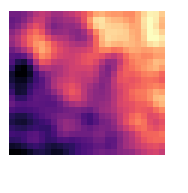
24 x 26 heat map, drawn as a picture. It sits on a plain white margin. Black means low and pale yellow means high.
The halves do not mirror each other. The field climbs toward the top right. The bottom left is the ninth with the lowest average. No regular stripes run through it. The ninth with the highest average is the top right.
